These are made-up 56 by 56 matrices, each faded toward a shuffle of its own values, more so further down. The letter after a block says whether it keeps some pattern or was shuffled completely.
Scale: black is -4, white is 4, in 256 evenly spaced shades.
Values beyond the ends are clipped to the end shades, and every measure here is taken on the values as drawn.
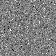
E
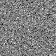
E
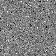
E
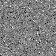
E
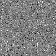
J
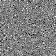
J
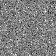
E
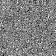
J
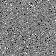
E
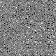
J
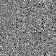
J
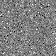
E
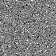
E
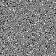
J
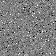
E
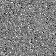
E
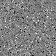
E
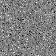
J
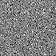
J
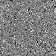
J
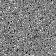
E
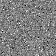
E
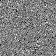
E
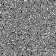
E
